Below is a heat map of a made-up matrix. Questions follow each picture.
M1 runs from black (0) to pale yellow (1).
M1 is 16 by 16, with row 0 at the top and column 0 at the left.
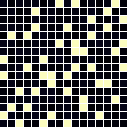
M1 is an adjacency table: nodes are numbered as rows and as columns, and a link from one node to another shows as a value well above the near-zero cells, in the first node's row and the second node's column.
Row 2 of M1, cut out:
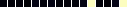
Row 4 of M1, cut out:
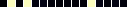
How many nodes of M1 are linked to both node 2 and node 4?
1
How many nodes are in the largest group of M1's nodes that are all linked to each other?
2
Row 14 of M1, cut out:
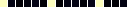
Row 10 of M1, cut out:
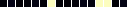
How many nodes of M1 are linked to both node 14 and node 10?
2
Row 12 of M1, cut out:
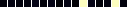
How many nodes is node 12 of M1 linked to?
2
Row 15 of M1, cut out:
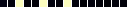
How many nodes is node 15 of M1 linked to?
3
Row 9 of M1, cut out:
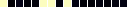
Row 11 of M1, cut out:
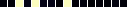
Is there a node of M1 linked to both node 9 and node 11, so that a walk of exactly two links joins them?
yes
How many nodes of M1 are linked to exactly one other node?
0
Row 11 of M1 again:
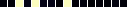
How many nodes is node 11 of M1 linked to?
3
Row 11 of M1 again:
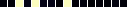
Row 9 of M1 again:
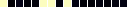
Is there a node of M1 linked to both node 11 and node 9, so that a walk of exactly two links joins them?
yes
